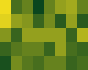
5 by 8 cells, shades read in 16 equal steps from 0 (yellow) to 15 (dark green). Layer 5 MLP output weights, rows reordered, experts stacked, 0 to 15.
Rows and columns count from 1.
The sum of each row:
64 66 59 81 84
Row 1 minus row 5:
-14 3 -1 4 0 -3 -7 -2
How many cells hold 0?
1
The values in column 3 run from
6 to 10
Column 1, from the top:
0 1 7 12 14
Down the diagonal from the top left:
0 6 6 9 9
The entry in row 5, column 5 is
9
